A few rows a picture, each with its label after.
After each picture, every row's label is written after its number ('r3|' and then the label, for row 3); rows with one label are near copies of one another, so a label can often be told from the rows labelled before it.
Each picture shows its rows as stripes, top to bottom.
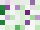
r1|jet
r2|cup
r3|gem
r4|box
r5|gem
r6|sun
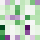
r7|box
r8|sun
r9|sun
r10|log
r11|sun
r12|gem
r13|gem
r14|cup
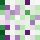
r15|gem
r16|cup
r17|log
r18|box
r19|jet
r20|cup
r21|gem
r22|cup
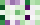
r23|log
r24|gem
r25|sun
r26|gem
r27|cup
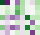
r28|cup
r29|sun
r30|sun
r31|log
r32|jet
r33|log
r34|jet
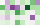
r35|box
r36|log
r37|sun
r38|jet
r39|sun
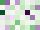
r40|cup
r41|box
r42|gem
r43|jet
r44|sun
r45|box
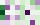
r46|box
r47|cup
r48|gem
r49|cup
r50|jet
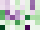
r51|jet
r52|jet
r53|cup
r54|log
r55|sun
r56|gem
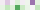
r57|jet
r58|sun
